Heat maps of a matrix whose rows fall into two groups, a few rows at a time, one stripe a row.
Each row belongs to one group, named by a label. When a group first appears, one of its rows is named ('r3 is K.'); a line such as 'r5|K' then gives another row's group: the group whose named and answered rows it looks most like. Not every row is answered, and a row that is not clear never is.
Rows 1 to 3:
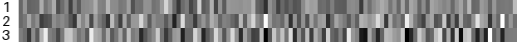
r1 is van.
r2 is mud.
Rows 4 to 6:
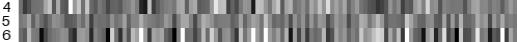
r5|mud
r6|mud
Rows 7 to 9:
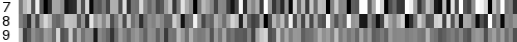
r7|mud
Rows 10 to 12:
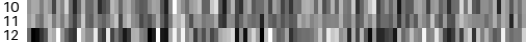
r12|van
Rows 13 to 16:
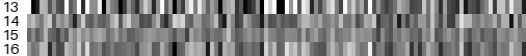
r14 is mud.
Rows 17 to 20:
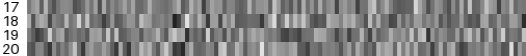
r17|mud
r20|mud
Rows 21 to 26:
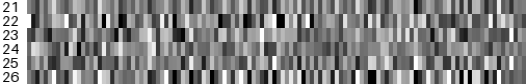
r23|mud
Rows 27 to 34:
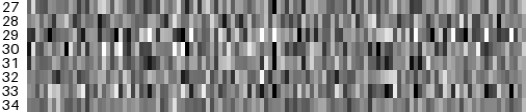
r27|van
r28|mud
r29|mud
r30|van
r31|van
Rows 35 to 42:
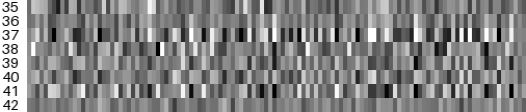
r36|mud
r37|mud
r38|van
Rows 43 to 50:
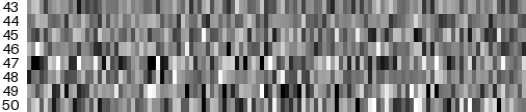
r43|van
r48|van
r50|mud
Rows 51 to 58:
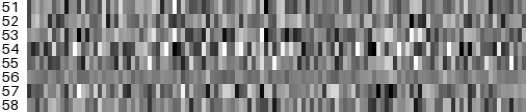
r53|van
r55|mud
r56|van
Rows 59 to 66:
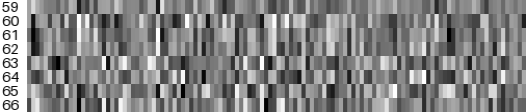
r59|van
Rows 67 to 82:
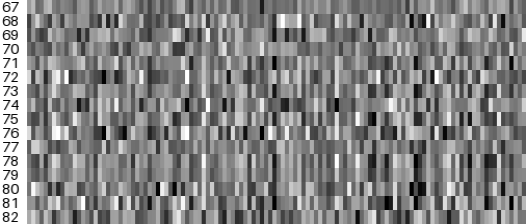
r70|mud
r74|van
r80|van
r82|mud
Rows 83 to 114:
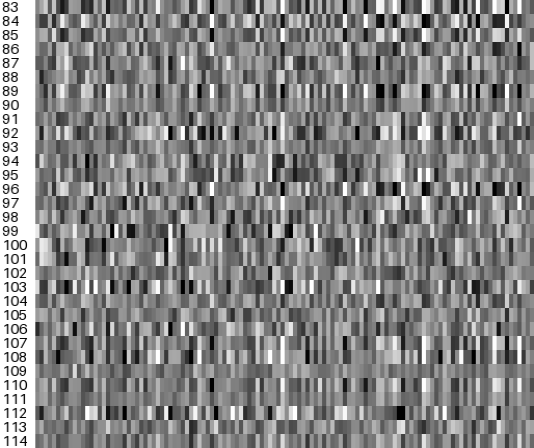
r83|mud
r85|mud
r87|van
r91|mud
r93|mud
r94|van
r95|van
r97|mud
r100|van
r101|van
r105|mud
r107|mud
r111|mud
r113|van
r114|mud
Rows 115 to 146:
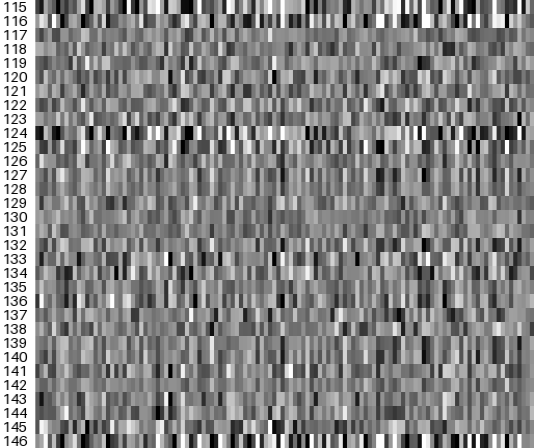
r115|mud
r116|mud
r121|mud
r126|van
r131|mud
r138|mud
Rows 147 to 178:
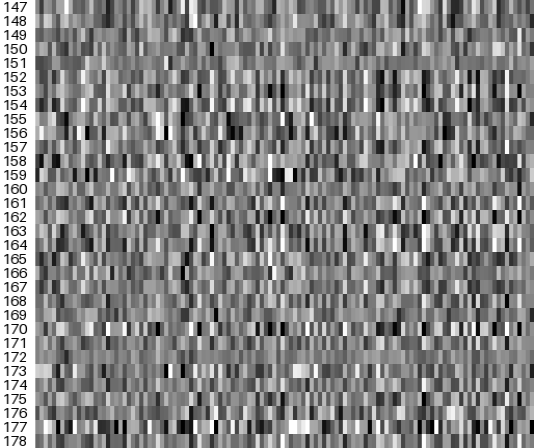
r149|mud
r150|mud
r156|van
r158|mud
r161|mud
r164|mud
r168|mud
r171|mud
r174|mud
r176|van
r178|mud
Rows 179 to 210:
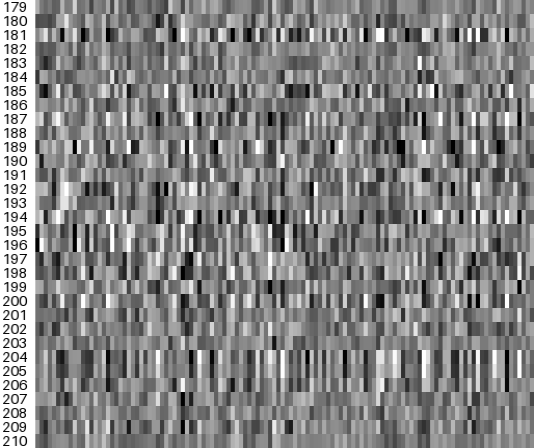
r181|mud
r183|van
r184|van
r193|van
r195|van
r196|van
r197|mud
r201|mud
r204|mud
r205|mud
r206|mud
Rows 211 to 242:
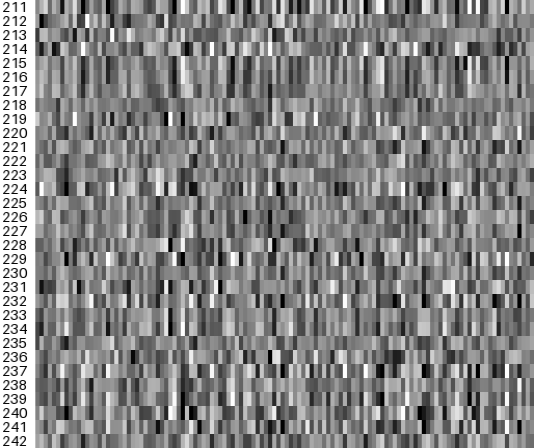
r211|mud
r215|mud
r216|mud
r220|mud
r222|van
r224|van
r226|mud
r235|van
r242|mud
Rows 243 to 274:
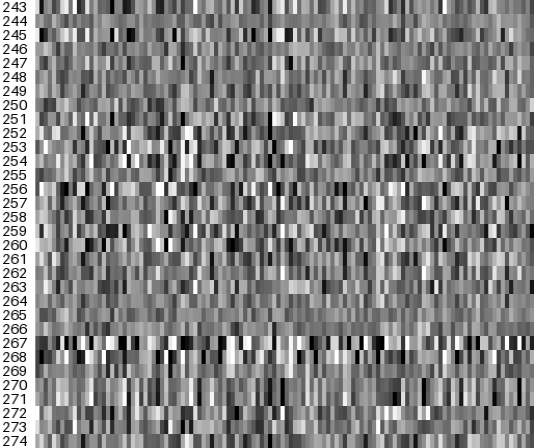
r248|mud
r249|mud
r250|van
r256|van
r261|mud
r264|mud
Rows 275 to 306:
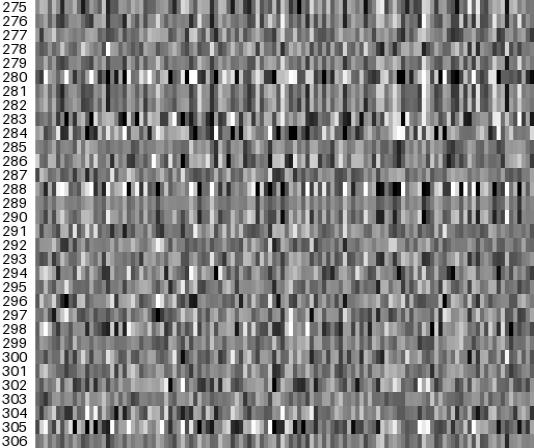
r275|mud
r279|mud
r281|mud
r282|mud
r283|mud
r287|van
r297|van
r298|van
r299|van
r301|van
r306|mud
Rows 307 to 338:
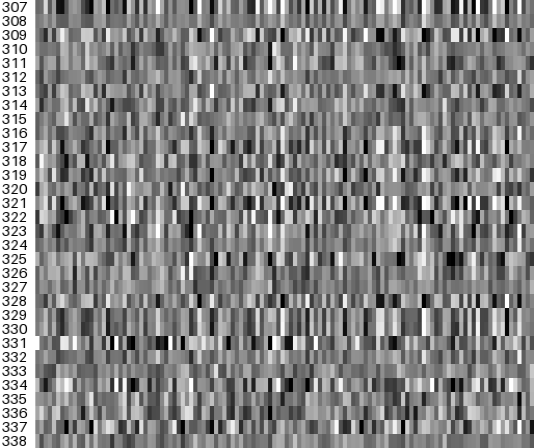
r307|mud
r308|mud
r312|mud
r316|mud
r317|mud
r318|van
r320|van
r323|mud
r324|mud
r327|van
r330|mud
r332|mud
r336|mud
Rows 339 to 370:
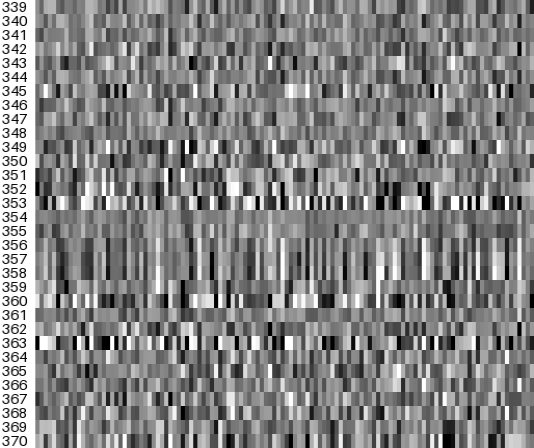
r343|van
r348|mud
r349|van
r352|van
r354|mud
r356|mud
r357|mud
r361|mud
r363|van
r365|van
